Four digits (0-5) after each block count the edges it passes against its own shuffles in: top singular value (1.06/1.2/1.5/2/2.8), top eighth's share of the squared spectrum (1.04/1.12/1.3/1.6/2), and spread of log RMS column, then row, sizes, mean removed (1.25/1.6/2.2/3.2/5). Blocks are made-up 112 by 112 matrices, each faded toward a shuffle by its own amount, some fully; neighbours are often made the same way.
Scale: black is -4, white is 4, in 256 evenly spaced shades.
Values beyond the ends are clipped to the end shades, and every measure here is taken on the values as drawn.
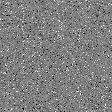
1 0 0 0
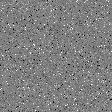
0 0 0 0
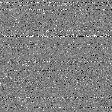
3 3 0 3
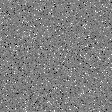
0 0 0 0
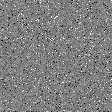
2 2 0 1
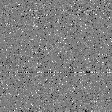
3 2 0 1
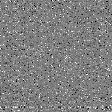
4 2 1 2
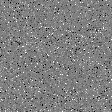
2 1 0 0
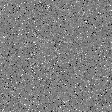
1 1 0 0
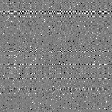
5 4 2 3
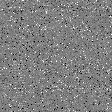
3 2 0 0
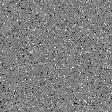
3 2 1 0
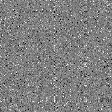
4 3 2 1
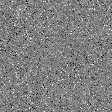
3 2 0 0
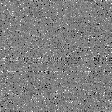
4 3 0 2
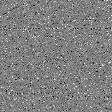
3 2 0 0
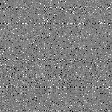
4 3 1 2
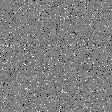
3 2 1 1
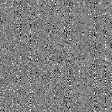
4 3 3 1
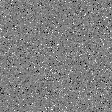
1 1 0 0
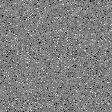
3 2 0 1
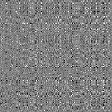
5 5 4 3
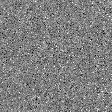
0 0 1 0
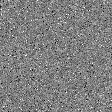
0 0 0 0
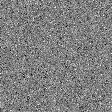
0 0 0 0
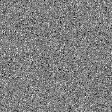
0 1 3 0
